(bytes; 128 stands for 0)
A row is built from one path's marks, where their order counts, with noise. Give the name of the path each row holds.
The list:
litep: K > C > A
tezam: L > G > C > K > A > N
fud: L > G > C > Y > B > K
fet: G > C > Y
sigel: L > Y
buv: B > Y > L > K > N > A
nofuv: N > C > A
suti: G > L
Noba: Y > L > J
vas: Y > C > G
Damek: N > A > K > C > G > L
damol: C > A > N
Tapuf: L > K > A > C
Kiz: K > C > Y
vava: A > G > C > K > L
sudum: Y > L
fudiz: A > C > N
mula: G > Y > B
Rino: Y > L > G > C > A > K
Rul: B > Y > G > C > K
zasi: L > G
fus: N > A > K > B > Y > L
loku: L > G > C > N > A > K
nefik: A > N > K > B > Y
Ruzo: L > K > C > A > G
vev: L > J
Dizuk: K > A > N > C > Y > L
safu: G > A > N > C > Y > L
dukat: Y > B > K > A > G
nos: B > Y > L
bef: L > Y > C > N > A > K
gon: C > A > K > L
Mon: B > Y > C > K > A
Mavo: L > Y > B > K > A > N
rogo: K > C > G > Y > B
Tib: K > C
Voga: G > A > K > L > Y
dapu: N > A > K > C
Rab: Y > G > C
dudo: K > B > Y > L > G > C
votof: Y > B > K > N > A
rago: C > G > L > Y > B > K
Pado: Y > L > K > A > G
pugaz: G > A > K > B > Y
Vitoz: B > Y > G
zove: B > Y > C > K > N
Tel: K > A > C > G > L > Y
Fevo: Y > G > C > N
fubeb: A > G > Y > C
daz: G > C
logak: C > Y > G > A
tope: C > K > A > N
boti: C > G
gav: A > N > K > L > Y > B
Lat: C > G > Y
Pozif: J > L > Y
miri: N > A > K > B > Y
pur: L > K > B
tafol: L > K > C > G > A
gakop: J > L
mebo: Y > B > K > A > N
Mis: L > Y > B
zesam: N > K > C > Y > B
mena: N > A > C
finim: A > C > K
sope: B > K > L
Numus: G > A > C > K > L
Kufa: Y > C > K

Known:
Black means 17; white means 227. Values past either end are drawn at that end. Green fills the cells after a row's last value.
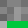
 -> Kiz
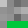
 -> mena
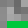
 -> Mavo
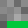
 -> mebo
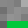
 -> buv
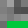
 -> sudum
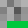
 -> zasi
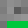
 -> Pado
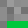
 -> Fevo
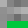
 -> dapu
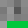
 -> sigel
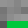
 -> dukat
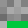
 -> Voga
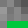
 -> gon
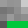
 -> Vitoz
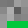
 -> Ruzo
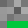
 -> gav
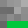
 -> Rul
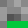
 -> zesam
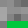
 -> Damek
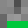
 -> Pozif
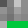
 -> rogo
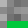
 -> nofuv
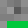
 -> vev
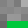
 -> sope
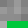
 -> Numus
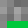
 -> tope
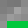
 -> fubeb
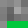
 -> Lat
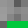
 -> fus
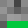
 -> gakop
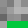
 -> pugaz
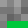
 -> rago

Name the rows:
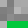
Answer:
daz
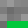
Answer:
vas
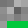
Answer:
pur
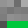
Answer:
nos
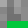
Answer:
boti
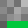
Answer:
zove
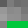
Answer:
vava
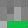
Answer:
litep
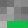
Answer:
tafol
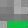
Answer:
fet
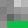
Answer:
mula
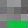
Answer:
Rino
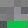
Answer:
votof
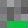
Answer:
Kufa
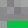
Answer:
suti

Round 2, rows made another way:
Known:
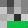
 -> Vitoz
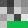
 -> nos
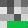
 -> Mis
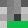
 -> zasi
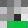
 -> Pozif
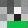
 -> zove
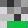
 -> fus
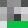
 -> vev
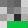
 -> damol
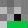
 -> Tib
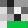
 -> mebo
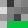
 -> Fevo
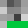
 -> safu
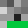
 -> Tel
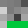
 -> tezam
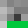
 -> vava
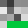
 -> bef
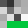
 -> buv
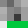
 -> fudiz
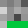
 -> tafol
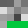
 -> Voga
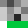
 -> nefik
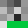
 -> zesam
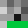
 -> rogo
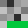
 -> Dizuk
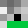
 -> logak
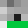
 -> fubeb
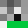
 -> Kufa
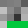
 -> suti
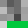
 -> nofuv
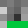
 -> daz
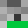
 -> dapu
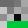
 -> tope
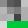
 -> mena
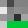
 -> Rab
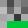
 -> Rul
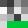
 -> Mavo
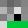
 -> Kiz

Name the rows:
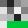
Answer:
votof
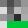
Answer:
vas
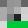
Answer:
gakop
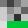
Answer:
miri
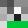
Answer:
Mon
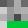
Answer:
Tapuf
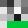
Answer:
dukat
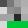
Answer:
gon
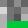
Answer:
loku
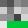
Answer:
Noba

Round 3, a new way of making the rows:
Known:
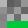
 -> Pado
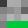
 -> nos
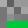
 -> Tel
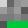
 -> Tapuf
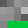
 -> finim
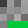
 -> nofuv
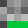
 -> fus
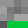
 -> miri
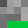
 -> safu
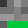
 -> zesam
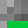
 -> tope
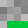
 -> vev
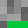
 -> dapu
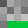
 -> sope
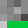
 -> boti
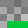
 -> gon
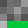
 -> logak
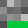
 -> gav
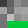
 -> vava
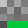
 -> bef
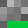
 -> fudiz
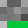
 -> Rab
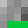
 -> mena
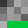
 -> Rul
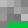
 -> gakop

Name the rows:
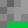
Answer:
tafol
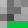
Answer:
pugaz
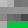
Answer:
damol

